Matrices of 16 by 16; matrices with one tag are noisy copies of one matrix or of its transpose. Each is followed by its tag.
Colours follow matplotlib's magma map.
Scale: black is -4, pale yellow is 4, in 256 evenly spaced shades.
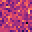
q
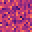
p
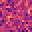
q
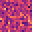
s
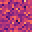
p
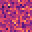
s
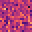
s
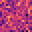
q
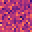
p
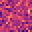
q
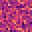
s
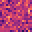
q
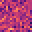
q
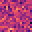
q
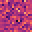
p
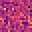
s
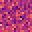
p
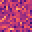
q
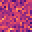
q
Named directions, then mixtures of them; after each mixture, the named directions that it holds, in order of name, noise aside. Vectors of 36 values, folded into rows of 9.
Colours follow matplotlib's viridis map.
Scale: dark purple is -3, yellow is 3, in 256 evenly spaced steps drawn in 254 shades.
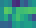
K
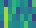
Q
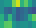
K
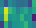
K, Q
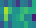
K, Q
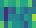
K, Q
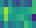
K, Q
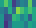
K, Q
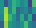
Q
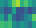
K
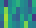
Q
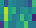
K, Q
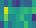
K, Q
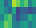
K, Q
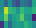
K, Q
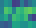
K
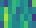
Q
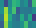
Q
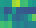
K
